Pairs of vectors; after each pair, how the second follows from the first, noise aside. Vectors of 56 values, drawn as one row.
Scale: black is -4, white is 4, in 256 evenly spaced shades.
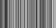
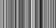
wrapped around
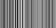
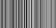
wrapped around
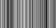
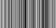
wrapped around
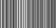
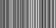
reversed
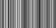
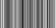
wrapped around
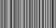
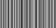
wrapped around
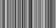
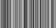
reversed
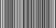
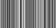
wrapped around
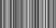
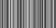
reversed
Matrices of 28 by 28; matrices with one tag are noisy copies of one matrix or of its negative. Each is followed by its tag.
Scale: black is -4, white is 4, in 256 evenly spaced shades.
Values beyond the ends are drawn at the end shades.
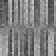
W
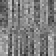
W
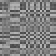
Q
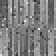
W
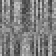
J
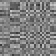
Q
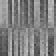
W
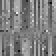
J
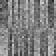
W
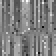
J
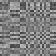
Q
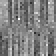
W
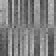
W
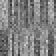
W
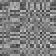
Q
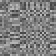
Q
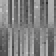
W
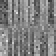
W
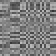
Q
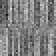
W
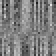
J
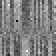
J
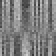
J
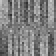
W
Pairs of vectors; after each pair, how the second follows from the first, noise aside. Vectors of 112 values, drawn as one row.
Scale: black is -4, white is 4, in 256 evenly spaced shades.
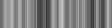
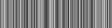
shuffled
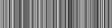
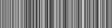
shuffled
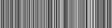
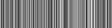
copied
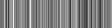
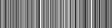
shuffled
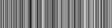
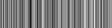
copied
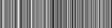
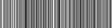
shuffled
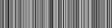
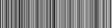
shuffled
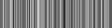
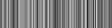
shuffled
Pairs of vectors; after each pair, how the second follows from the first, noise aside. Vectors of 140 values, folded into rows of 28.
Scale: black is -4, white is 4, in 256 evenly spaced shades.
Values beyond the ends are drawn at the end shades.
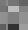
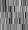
shuffled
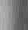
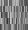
shuffled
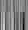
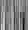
copied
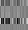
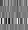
sign-scrambled
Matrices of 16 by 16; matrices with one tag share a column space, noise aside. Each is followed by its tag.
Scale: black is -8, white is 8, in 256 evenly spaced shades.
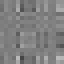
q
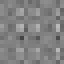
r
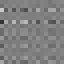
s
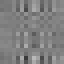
q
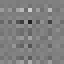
s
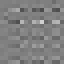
s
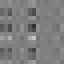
r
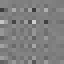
s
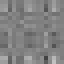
q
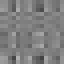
q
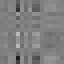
q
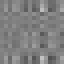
q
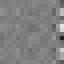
r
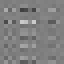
s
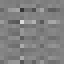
s
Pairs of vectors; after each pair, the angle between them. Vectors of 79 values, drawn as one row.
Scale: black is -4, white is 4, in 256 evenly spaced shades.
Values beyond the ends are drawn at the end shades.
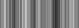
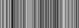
partly aligned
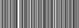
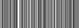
nearly parallel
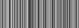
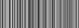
nearly parallel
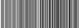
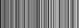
nearly opposite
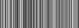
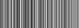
partly aligned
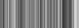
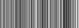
partly aligned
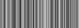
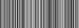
orthogonal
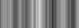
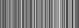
orthogonal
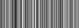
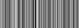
nearly opposite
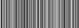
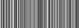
partly aligned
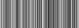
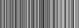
orthogonal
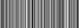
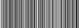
orthogonal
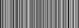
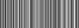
partly aligned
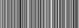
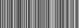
partly aligned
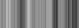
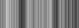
nearly parallel
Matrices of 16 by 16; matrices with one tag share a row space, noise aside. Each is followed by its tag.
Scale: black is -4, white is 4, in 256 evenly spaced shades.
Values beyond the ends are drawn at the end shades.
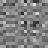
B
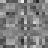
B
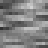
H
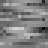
H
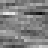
H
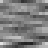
H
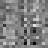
B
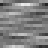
H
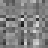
B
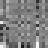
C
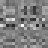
B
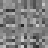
B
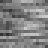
H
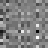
C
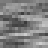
H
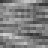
H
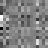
C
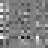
C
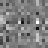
C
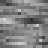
H
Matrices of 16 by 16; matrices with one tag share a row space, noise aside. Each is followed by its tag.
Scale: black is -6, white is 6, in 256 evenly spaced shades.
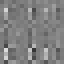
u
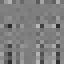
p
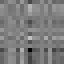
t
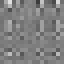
p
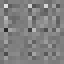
u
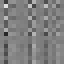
u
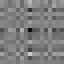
t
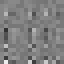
u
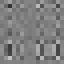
p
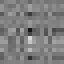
t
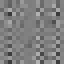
p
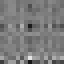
t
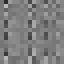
u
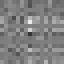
t
